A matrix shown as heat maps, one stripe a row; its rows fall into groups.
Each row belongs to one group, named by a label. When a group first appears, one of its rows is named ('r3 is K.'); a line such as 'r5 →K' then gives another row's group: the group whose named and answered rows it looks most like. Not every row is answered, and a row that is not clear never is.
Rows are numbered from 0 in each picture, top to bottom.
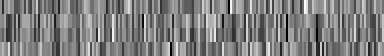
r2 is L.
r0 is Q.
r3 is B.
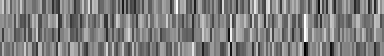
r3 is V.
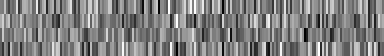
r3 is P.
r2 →V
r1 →B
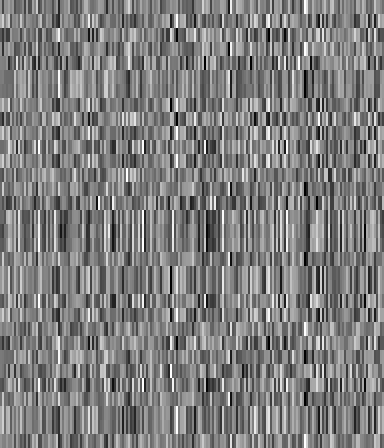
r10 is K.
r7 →B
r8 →P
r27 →K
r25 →V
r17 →K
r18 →V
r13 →V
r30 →B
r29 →B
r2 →P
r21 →K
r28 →V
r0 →Q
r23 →Q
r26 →P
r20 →B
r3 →Q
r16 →K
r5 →V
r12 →P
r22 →B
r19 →B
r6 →V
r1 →B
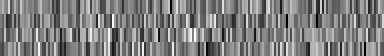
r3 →K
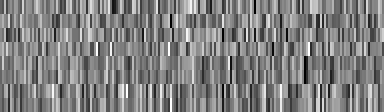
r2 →L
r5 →V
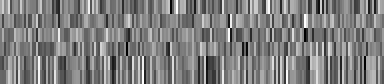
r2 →V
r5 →K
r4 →K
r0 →B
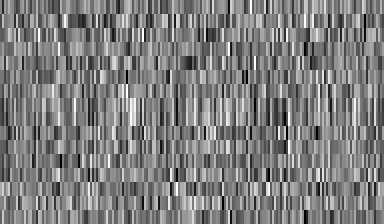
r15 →V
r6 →P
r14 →L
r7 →P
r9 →L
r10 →P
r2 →K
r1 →Q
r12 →P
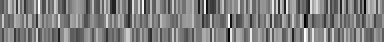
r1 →V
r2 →Q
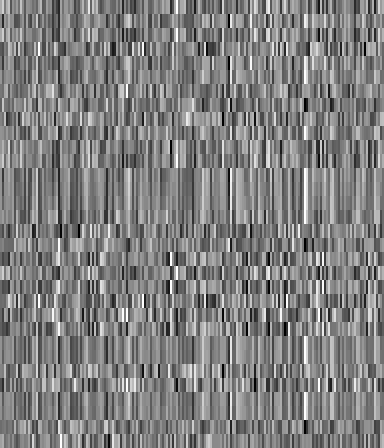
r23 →P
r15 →Q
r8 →L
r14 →Q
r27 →P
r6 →P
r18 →P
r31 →L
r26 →L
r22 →P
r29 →Q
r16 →L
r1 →Q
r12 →Q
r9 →Q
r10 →B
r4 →Q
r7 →V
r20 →P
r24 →Q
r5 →Q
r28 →Q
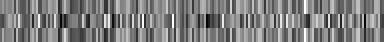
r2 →Q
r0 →Q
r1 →K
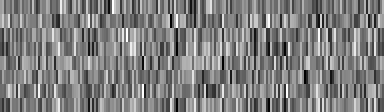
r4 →L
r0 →L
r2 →P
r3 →P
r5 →V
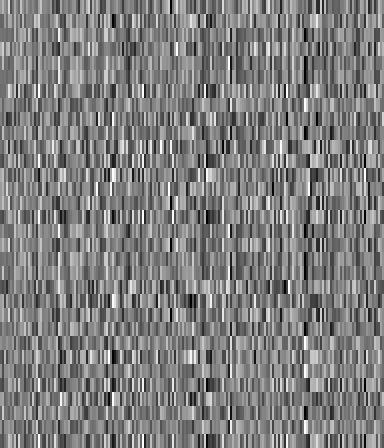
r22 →B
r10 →P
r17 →B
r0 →B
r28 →L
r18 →V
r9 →V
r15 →K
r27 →K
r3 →B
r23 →V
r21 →L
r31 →K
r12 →L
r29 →V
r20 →P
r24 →Q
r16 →V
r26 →Q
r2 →V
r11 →K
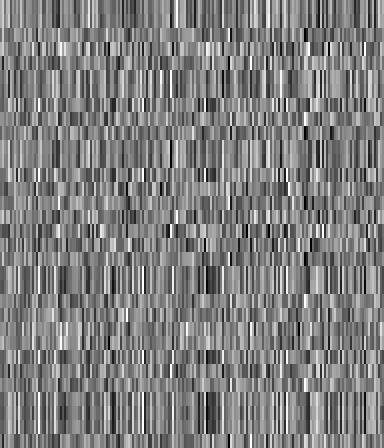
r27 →Q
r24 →L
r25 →K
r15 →B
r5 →P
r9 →V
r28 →K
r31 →Q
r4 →Q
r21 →Q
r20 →K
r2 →V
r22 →P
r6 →P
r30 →K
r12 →K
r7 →K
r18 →V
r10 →B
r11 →B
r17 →L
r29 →K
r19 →K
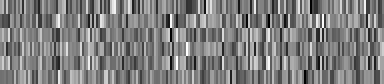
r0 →L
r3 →L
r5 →V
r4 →B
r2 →B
